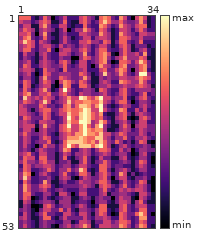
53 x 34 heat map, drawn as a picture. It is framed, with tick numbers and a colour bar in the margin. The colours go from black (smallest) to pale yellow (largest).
There is no overall slope. Upright stripes repeat 7 times across the table. The ninth with the highest average is the centre. Streaks run downward. In the centre lies a patch that is higher than the rest.
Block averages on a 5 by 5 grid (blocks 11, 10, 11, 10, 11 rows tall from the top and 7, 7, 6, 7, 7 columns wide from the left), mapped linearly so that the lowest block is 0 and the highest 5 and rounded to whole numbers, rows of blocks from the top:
20121 | 22122 | 22521 | 21220 | 11121
